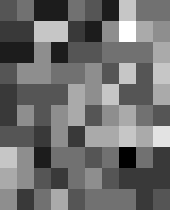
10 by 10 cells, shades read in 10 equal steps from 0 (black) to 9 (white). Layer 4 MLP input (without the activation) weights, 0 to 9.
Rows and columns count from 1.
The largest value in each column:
7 5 7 7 6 6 7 9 6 8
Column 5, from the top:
4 2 3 4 6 6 2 4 4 3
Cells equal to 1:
8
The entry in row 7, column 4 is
5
